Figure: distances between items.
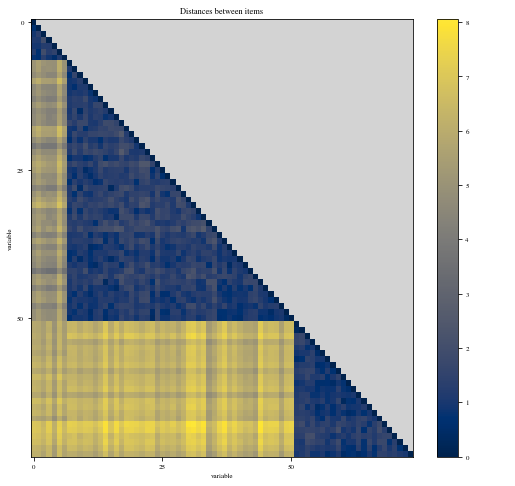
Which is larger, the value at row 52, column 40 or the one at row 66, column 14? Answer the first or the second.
the second
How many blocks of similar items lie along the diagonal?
3
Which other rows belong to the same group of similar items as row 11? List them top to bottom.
7, 8, 9, 10, 12, 13, 14, 15, 16, 17, 18, 19, 20, 21, 22, 23, 24, 25, 26, 27, 28, 29, 30, 31, 32, 33, 34, 35, 36, 37, 38, 39, 40, 41, 42, 43, 44, 45, 46, 47, 48, 49, 50
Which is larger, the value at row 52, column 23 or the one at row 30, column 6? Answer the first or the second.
the first
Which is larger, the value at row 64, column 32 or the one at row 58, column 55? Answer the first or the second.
the first
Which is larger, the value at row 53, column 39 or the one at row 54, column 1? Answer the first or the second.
the first
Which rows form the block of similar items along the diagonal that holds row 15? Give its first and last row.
7 to 50
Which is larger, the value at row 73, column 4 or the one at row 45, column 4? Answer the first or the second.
the first
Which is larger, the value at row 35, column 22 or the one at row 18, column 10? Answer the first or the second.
the first
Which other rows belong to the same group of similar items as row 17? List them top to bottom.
7, 8, 9, 10, 11, 12, 13, 14, 15, 16, 18, 19, 20, 21, 22, 23, 24, 25, 26, 27, 28, 29, 30, 31, 32, 33, 34, 35, 36, 37, 38, 39, 40, 41, 42, 43, 44, 45, 46, 47, 48, 49, 50
